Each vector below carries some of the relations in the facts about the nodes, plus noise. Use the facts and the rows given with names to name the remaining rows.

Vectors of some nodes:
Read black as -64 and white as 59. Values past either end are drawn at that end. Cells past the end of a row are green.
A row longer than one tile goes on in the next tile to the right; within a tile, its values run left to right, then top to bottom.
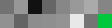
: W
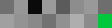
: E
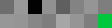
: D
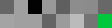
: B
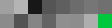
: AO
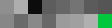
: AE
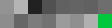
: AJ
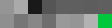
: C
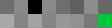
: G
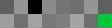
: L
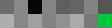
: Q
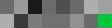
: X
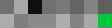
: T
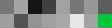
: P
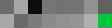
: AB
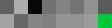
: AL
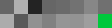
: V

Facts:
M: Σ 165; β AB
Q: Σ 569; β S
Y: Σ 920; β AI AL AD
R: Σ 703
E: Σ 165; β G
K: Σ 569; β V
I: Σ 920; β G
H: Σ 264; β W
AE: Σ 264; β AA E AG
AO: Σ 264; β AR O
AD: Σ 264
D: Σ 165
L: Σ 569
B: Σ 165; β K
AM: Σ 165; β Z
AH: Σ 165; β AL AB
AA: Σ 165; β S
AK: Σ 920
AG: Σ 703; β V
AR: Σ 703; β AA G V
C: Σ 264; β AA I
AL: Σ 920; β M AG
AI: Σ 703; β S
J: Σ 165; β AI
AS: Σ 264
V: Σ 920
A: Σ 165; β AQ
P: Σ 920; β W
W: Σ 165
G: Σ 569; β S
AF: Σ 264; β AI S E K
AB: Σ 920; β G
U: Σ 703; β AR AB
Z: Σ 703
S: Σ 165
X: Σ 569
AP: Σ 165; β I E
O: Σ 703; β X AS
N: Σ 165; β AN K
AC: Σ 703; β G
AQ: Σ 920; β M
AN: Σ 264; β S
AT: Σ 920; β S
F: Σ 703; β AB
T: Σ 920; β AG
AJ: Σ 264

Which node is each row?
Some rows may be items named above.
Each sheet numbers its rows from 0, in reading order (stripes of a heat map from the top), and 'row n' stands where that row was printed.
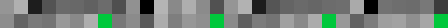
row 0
AJ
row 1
A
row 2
AJ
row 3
F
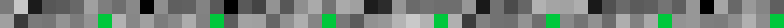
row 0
O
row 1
Q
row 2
AM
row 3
H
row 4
X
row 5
AN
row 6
AH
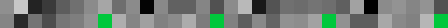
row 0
AS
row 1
Q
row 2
AD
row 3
AQ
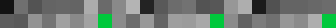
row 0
Z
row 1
AF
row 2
AJ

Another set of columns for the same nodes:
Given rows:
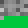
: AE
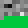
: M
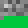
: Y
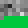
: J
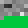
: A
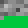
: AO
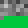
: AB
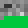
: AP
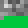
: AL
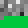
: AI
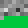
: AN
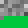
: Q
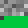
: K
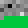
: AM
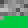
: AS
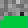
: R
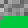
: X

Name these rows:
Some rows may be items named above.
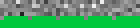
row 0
Z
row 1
P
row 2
AR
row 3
O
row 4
AF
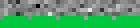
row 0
AQ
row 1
AM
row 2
AF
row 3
AN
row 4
AO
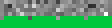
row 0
W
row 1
V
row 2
H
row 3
E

